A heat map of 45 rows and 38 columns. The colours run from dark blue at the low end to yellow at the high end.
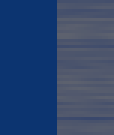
It is made of 1 by 2 panels. Panel 1,1: very low, flat. Panel 1,2: low, streaked across, faint in contrast.
